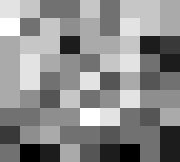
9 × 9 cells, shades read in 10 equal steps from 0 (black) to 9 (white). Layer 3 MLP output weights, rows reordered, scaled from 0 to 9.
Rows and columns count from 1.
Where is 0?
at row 9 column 2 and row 9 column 7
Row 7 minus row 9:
0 4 4 -1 6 7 4 -1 5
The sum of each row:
54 56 43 49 47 48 48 33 20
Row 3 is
6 7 7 1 6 6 7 1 2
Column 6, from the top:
4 4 6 7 3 5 8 3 1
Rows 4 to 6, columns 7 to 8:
8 4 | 6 3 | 8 5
